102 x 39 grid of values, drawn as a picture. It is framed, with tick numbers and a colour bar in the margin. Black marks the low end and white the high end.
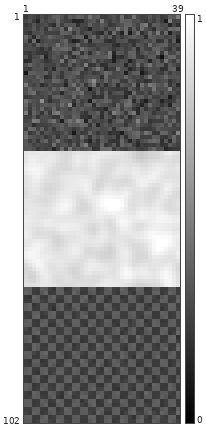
It is made of 3 by 1 panels. Panel 1,1: low, fine-grained. Panel 2,1: very high, blotchy, faint in contrast. Panel 3,1: low, checkered.
